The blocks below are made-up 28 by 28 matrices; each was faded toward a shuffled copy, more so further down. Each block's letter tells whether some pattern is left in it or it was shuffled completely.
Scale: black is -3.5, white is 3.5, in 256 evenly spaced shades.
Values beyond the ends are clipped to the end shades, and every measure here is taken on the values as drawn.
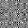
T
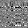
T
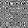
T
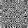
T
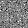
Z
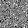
Z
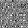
T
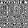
T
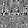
T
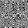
T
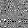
T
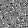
Z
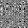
T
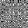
T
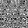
T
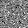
Z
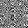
T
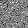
Z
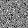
Z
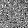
Z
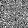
Z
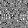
T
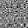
T
